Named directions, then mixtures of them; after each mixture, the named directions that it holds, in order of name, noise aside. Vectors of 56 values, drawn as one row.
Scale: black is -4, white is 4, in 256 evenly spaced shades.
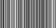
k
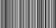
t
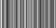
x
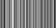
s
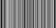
s, x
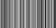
s, t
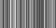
k, t, x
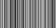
k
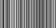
k, x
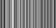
s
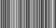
k, s, t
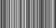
k, s, t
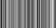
k, t, x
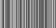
k, t, x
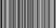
x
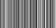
t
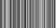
k, t, x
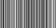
k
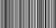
t
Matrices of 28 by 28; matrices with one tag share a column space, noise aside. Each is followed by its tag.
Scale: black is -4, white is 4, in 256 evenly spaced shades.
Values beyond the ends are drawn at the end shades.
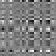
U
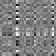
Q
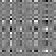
U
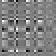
U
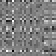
U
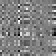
Q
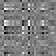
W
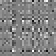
U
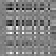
W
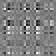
W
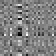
Q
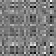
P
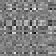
W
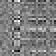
U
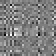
Q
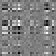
W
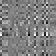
Q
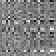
U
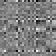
U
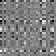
U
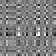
Q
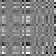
P
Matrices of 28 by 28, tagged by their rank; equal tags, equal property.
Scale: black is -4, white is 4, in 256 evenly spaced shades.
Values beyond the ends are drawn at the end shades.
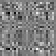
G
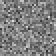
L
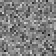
L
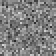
L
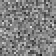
L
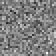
L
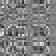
G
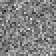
L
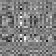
G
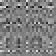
G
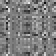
G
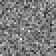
L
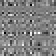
G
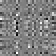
G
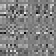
G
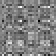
G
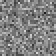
L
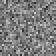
L
